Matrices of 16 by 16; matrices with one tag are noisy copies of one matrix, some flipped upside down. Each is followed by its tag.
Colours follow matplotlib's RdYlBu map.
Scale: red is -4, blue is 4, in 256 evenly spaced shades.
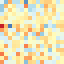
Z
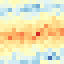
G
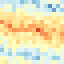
G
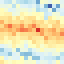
G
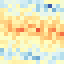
G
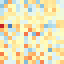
Z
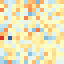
Z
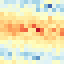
G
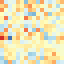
Z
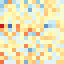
Z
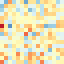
Z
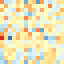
Z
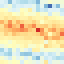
G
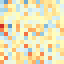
Z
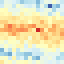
G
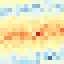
G
